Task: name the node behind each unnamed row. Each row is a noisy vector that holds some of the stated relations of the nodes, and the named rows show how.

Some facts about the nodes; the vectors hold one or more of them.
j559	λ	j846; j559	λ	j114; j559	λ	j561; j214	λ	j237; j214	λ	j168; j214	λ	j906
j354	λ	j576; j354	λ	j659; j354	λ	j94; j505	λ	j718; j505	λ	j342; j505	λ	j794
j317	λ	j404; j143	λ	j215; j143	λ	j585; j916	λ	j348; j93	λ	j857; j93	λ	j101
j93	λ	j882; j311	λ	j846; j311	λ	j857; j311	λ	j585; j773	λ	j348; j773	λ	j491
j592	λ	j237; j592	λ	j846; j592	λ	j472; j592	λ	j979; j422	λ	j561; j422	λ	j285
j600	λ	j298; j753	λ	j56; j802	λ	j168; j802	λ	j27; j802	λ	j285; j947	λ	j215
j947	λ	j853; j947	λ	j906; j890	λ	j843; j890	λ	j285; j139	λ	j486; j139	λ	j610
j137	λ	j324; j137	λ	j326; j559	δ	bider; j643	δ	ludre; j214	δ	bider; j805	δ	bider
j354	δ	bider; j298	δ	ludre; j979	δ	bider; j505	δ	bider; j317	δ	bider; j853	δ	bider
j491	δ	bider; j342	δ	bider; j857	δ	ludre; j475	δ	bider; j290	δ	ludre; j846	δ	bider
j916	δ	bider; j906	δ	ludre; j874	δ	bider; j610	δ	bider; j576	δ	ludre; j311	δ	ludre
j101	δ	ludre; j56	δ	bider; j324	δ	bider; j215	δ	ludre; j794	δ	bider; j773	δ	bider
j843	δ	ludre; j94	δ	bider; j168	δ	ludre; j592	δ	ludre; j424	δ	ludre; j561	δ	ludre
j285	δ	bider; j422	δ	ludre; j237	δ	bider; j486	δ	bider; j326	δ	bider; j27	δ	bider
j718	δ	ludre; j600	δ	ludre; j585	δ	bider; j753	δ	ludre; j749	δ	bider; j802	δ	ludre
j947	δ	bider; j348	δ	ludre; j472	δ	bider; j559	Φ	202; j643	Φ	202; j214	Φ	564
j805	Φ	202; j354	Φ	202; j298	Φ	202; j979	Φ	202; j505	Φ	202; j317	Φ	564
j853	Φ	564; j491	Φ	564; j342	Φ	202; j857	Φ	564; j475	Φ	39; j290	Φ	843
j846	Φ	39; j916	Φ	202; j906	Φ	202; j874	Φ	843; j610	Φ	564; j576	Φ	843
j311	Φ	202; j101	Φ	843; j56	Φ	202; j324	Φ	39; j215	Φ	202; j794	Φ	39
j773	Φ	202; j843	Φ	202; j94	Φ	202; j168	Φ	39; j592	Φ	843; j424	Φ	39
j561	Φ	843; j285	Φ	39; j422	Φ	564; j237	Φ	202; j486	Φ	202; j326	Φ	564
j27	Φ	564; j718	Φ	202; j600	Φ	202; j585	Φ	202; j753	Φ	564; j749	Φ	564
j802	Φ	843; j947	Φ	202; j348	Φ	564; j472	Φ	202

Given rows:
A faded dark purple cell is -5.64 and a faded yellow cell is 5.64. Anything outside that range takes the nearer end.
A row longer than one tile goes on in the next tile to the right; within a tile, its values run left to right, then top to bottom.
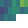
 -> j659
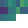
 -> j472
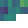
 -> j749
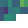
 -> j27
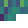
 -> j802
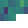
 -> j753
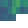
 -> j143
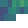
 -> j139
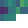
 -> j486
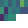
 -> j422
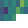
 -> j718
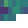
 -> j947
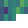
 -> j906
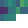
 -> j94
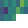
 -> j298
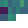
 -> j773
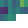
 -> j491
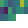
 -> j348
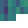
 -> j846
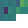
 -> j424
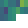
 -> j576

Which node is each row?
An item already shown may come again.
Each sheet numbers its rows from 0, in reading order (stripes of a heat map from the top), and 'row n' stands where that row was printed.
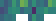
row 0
j882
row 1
j168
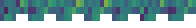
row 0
j285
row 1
j237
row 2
j576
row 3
j561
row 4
j317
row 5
j422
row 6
j56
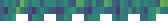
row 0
j643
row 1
j214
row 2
j874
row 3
j749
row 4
j846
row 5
j101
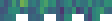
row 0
j114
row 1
j143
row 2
j559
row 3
j592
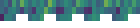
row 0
j890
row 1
j643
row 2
j805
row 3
j491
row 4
j600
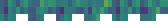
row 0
j846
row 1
j93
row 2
j317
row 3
j857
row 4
j846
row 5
j585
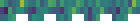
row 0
j348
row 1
j853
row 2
j215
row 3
j311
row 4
j843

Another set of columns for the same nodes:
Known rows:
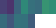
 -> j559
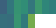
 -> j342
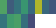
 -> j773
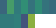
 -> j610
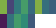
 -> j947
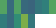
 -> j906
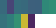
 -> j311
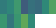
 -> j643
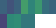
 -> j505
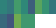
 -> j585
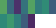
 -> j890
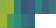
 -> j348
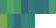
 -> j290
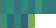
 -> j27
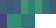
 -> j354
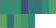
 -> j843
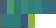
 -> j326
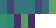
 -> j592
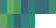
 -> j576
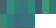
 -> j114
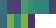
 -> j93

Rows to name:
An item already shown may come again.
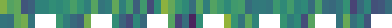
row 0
j215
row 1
j874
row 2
j168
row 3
j285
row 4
j101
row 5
j491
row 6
j753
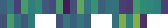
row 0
j317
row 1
j214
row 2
j93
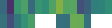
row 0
j237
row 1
j215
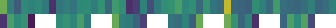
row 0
j143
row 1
j882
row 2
j422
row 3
j853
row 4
j802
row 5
j600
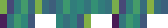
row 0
j947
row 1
j749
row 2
j947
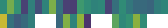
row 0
j561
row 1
j93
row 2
j857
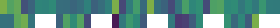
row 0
j215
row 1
j600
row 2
j947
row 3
j846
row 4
j27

